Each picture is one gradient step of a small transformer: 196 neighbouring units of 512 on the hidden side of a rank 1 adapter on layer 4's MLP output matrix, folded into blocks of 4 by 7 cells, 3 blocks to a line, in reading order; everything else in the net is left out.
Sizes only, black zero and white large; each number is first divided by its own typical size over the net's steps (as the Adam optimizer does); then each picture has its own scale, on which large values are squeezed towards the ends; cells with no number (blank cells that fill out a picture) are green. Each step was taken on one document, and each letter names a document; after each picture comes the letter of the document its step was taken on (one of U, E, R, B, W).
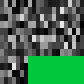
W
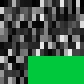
W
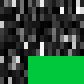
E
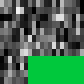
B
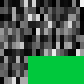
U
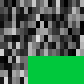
U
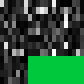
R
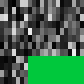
U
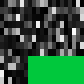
E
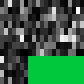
E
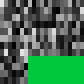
B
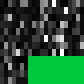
R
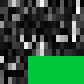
E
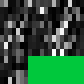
R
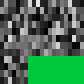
B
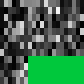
U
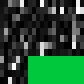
E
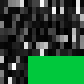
E
